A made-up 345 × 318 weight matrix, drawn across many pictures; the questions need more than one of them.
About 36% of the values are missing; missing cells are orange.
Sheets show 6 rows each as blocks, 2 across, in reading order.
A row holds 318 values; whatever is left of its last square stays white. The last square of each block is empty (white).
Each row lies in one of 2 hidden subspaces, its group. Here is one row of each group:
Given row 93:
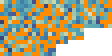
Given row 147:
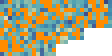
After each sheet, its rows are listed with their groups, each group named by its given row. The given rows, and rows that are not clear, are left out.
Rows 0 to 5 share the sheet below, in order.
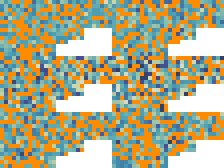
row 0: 147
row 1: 147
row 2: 93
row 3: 93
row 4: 93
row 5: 147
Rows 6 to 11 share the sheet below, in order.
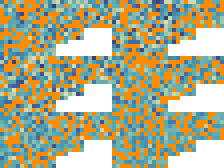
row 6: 147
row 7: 93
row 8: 147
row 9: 147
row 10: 93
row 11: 93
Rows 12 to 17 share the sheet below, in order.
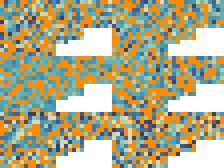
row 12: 93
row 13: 147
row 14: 147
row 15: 93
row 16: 147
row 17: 93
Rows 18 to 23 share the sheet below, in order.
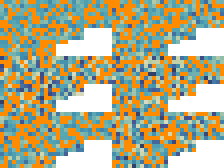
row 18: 147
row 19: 147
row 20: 93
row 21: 93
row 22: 93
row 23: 93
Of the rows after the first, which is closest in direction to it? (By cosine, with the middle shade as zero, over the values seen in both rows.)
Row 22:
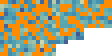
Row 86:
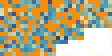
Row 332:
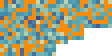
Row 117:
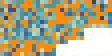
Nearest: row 332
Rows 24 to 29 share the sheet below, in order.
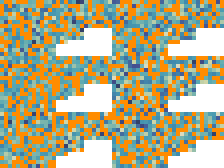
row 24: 93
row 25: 147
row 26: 147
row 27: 147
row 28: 147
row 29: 147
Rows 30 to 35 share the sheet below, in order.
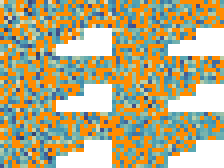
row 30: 147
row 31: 147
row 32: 93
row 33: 93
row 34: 147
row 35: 147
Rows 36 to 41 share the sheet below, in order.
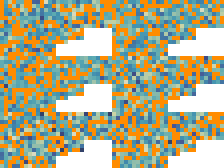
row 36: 93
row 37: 93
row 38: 147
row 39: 93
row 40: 93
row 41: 147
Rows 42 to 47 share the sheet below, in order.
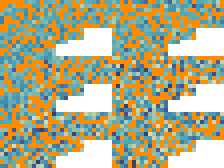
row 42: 147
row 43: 147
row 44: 93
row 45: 147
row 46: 93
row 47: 93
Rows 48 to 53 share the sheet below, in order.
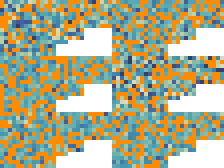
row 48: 147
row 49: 147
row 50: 147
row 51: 93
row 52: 147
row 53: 147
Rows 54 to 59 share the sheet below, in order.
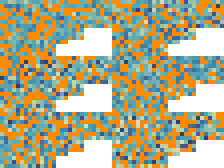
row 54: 93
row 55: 147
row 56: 93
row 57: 147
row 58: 147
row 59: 147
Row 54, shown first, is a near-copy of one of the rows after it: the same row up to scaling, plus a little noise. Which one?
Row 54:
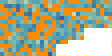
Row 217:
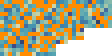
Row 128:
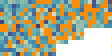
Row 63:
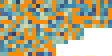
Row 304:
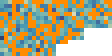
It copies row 304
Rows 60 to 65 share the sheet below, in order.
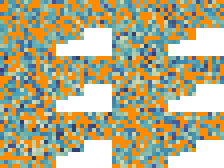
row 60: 93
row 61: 93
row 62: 93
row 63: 93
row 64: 93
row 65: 93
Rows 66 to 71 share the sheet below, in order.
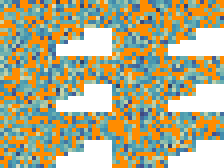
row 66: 147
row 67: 93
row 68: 147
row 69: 147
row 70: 93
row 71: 147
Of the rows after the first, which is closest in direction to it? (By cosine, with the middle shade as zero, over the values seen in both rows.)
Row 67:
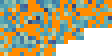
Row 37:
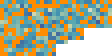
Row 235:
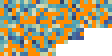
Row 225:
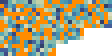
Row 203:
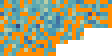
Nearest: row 235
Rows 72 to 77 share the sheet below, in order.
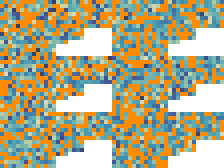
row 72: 93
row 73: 93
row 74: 147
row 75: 147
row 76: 93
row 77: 93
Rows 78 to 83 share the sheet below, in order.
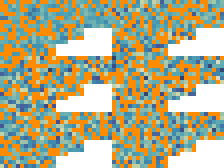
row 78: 147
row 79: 147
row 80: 93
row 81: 147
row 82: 93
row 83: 147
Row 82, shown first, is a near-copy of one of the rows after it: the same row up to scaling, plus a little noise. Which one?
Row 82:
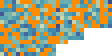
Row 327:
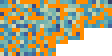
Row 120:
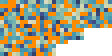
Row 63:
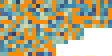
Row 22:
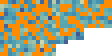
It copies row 327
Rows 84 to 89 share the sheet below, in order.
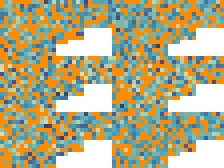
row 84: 93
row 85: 147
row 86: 93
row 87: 93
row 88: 93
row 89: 147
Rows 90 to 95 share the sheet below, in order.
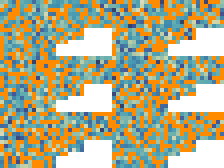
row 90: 93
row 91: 147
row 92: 93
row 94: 147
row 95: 93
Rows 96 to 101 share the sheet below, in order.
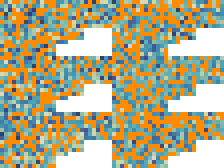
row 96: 147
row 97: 147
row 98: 93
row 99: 93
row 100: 93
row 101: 93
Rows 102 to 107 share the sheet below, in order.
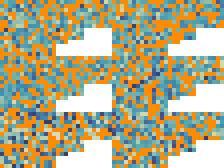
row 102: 147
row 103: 147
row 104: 93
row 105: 93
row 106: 93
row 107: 147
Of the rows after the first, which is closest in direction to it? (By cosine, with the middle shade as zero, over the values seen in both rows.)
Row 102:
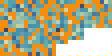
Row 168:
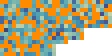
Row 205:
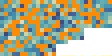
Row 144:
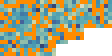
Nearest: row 168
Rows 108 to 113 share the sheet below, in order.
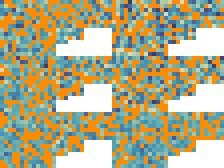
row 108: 147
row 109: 93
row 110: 93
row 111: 93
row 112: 147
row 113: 93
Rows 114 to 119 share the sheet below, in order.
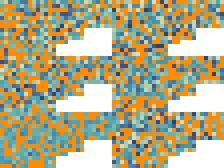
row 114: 147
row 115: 147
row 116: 93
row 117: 147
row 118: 147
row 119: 93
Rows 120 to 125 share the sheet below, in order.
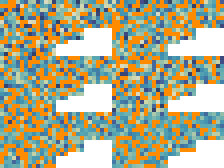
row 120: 93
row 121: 147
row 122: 147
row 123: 147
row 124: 147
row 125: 147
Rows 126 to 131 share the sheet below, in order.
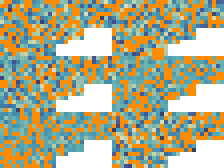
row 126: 147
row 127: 147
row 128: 93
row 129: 93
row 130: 147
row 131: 93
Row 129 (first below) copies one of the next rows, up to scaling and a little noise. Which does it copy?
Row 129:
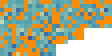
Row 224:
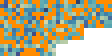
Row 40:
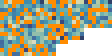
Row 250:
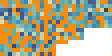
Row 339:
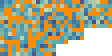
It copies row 250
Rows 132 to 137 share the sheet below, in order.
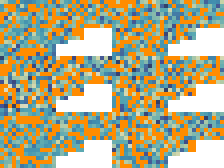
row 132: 147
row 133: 147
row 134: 93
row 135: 147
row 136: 147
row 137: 93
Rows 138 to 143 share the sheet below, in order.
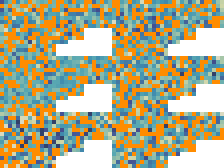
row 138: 147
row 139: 93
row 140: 93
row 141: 147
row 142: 93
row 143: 93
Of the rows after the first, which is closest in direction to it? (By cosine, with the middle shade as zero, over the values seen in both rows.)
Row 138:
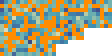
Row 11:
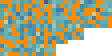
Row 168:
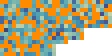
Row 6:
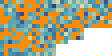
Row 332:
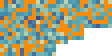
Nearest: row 11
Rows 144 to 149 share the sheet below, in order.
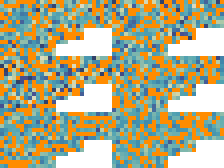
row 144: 147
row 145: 147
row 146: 147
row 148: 147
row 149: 147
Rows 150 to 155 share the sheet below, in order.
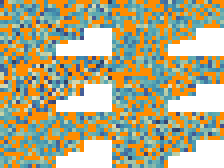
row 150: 93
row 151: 93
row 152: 147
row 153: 147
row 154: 147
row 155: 93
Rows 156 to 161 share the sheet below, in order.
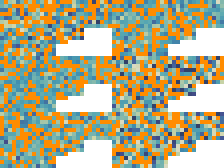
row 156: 93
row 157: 147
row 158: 93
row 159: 147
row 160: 147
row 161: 147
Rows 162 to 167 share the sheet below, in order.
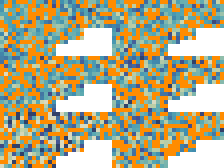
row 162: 93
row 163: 147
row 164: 147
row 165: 147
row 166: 147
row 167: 93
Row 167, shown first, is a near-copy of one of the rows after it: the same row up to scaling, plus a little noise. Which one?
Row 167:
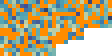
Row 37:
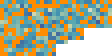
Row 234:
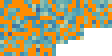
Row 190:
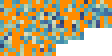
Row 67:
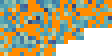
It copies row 67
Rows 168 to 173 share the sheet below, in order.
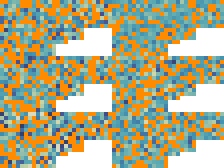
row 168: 147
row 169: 93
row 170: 147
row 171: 93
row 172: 147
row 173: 93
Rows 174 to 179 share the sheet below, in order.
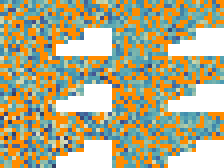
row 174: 147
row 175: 147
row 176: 147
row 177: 147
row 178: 147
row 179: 147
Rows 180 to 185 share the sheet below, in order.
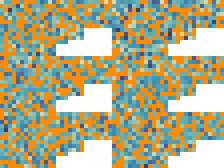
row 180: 147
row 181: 147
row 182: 147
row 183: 93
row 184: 147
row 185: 93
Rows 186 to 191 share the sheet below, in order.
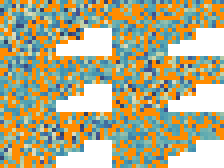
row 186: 147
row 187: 93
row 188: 147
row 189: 93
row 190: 93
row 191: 147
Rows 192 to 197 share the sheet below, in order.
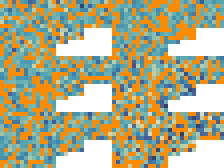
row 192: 147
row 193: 93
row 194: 93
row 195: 93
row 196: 93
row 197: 93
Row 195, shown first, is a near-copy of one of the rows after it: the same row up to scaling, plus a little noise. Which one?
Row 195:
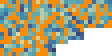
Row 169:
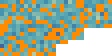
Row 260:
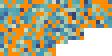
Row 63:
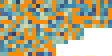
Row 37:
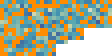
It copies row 260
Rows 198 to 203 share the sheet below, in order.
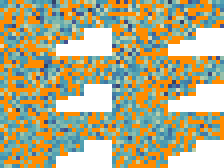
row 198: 93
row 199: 93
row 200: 93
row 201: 147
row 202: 93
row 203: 93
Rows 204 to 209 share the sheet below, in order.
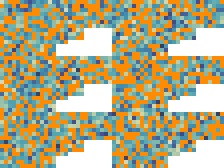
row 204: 147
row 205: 93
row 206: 93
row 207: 147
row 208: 147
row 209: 147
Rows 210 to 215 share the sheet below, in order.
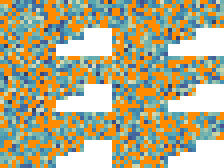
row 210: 93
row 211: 147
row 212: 93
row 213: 147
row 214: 147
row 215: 147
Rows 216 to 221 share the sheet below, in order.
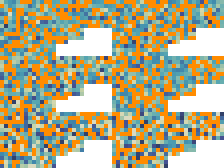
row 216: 93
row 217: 93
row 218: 147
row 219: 147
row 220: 93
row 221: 93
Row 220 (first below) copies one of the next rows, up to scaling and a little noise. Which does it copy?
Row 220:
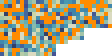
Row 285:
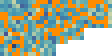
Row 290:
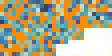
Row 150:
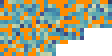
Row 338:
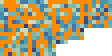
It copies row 285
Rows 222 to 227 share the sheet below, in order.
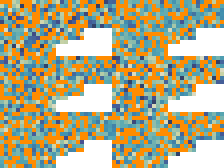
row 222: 147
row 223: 147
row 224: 93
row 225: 93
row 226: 147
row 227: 93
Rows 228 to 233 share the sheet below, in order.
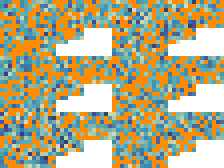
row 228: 93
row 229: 93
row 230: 147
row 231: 147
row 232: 147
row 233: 93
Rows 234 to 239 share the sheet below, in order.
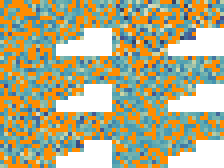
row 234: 93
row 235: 93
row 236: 147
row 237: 93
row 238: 93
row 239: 147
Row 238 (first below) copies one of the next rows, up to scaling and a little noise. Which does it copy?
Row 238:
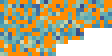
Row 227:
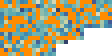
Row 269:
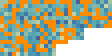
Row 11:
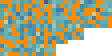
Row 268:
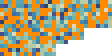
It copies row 227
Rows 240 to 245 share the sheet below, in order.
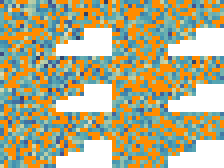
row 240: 147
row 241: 147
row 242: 93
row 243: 147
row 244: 147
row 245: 93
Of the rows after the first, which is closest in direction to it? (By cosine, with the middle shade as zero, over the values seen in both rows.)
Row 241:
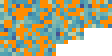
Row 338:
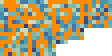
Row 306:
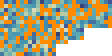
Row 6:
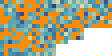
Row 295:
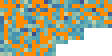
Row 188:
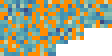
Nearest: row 188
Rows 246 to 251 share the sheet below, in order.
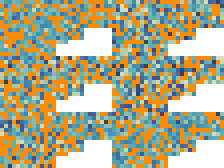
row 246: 93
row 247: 147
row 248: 147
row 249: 147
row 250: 93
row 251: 147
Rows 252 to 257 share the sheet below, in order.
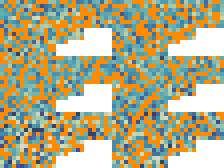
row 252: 93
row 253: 93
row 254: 147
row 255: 147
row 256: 93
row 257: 147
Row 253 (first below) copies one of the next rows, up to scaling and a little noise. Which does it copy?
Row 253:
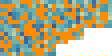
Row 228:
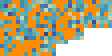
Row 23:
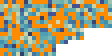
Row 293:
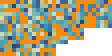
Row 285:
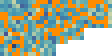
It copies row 228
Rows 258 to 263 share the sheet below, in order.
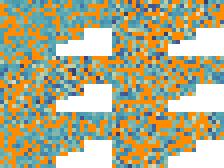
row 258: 147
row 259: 93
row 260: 93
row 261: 93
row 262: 147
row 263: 93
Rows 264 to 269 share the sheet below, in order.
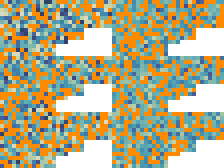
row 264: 93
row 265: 93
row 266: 93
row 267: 93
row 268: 93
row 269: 93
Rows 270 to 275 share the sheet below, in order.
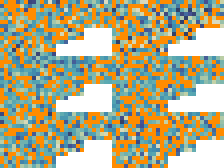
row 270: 147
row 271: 147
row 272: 93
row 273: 147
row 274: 147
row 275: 147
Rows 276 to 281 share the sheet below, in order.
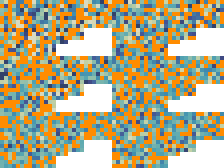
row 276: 147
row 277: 93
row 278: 147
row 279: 93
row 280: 93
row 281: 147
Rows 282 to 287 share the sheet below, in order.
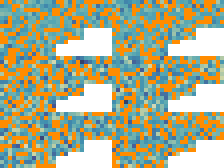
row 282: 93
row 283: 147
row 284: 147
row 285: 93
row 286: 93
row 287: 93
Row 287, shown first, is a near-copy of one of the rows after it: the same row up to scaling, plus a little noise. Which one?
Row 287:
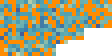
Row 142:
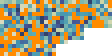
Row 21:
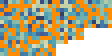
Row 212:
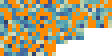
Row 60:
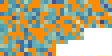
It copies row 142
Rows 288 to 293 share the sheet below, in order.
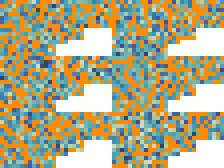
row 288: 147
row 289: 93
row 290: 93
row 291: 93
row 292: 147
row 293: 93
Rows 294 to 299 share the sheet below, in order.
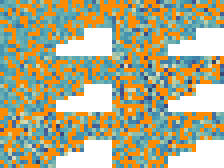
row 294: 147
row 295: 93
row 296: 93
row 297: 93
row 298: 93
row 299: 147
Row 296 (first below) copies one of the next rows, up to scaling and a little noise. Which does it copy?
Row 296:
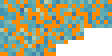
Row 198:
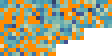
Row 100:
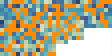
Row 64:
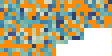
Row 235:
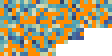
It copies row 64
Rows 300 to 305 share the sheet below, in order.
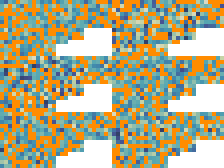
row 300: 147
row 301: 147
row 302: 147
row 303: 147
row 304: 93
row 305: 93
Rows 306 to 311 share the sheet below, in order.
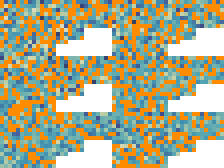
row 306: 147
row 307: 93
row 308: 147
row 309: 93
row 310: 147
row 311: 93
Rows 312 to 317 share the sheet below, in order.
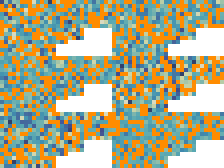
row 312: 147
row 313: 147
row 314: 93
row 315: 147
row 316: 147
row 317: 147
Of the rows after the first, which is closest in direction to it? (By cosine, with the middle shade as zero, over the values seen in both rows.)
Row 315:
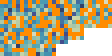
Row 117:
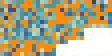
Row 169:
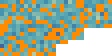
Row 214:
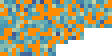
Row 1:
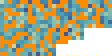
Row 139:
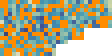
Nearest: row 1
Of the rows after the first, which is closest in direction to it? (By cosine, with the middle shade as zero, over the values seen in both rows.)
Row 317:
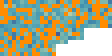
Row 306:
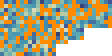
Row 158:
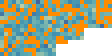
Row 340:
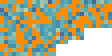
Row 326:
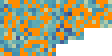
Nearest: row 306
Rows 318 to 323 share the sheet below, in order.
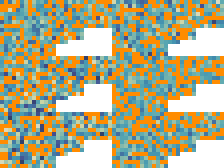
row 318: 147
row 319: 147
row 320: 93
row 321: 147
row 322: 93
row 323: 93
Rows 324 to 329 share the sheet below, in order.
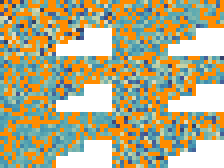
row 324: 147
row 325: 147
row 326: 147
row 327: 93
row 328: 93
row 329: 147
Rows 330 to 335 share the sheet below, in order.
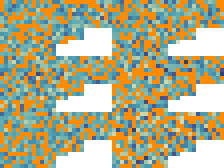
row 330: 147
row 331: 93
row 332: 93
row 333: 93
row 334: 147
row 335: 93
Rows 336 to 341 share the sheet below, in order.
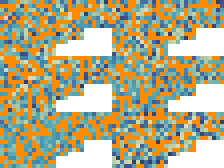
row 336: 147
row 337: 147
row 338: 93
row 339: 93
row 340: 147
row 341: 93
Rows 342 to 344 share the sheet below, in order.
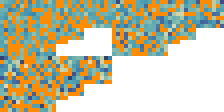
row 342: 147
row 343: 147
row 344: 147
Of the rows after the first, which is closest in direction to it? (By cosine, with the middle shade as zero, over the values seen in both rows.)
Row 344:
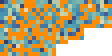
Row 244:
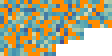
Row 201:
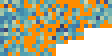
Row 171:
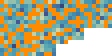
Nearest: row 171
